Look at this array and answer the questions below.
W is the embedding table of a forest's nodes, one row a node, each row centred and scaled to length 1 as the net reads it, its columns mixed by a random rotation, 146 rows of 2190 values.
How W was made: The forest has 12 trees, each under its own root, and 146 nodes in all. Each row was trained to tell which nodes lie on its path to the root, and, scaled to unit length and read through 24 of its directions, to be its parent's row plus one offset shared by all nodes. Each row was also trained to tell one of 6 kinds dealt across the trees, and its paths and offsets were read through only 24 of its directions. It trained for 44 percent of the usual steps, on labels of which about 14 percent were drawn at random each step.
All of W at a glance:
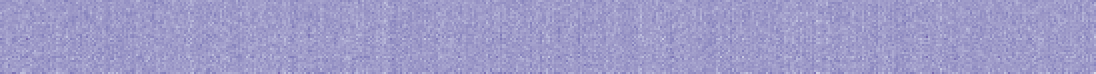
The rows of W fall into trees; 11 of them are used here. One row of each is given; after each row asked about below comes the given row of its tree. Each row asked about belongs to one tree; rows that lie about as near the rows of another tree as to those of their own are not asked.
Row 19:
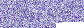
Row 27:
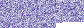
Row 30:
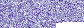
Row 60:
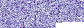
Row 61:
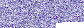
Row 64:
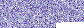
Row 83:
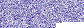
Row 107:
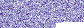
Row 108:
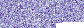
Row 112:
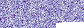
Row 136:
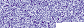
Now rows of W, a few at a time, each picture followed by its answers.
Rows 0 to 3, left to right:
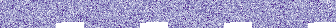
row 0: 107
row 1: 30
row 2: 27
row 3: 30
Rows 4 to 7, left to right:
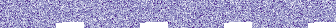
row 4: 30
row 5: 112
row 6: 64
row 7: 30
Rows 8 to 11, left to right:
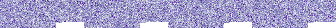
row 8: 60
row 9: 64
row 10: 112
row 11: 107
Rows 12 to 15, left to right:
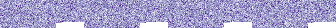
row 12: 19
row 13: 27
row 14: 107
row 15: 108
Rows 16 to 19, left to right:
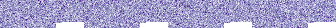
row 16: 136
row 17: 83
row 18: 108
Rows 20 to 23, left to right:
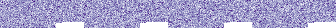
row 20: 60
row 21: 27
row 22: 136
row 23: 19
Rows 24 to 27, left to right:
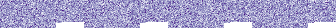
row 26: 60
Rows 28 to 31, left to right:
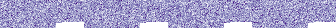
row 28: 112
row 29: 27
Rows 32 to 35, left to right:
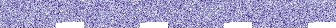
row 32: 60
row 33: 136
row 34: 107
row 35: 64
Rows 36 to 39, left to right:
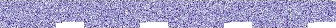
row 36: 30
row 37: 107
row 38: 19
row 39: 60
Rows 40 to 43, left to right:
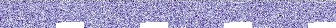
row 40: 112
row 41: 83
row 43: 64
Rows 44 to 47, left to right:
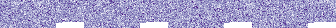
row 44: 30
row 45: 30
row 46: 112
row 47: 64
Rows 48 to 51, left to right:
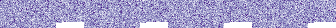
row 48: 60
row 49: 27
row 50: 136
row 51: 83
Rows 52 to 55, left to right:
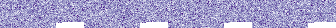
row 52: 27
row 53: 27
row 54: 136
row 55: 30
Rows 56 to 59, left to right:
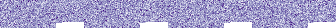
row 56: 64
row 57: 107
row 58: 27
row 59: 107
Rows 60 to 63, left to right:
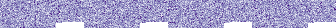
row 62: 64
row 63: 27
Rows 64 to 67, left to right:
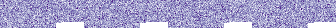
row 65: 83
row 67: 61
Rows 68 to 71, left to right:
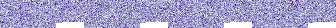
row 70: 107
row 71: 136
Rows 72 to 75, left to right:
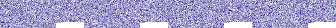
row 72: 136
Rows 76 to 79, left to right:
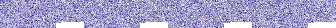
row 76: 64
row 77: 83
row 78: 30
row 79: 83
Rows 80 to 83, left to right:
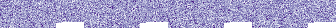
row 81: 61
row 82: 112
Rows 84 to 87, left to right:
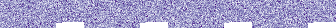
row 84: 30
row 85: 136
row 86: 64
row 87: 83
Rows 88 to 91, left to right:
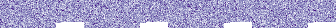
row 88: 107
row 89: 108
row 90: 108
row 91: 107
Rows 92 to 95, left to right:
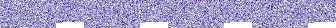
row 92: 19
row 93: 107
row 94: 83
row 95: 108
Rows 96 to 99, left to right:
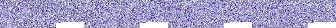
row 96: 64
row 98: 107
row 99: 83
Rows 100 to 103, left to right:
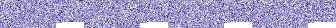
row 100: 136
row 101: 112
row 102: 64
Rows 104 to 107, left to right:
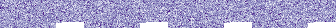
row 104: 83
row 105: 30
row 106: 30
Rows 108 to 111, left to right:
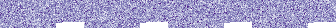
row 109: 112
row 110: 108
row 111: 64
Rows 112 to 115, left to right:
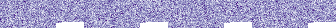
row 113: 83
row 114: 27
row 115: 112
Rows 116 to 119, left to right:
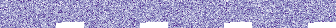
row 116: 112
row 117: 112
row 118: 27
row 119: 61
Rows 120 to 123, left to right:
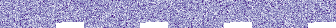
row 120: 107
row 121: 64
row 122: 60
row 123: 108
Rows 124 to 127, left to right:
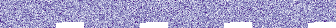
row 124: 136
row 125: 83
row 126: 27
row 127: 19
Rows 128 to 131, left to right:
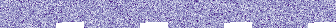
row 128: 112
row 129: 83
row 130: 30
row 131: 27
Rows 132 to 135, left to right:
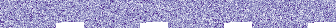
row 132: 136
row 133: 30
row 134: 112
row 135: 27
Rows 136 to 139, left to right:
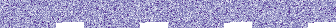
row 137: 107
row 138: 112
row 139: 27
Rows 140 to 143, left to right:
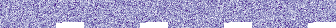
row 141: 136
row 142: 107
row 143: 112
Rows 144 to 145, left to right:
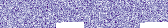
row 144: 64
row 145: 64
